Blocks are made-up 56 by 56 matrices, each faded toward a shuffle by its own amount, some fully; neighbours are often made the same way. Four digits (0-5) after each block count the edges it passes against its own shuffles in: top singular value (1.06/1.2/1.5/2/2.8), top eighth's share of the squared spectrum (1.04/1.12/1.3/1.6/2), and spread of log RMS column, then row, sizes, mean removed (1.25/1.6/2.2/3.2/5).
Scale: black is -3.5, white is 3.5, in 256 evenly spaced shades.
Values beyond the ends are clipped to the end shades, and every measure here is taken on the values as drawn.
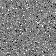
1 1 0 0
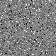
1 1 0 0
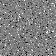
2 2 0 0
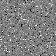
0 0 0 0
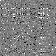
3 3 2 2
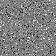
1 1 0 0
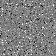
1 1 0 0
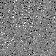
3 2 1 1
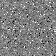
2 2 0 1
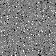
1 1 0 0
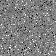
0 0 0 0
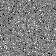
1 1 0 0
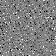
2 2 0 1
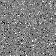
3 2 0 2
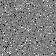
2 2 0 0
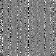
3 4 4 0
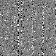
2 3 3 0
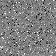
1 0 0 0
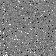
1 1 1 0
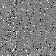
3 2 1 0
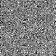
3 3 1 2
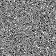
0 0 0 0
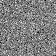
0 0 0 0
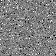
0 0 0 0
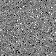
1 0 0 0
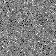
0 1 0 1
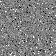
0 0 0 0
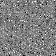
0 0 0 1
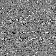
1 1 0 2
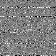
2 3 0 3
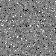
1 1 0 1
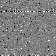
3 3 0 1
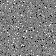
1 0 0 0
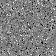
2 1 0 0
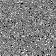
2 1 0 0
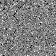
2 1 0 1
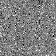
1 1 2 0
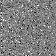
1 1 1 0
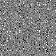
3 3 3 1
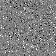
1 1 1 0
